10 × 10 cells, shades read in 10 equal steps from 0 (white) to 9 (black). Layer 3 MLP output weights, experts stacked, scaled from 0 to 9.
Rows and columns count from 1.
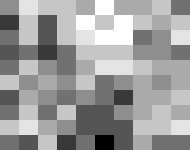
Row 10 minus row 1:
1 5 0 5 2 9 3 0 3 0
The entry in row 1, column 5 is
3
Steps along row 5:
down up up down down same up up same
